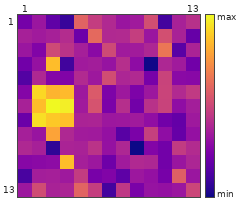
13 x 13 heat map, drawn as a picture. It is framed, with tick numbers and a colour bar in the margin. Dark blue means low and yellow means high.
On average the colour sits 40% of the way up the scale. The ninth with the highest average is the middle left. Most values sit low, with a long tail of high ones. An odd patch, higher than its surroundings, sits in the middle left.
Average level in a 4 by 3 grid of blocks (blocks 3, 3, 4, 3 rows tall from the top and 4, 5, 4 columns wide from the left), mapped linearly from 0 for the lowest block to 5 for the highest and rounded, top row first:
021 / 310 / 500 / 101
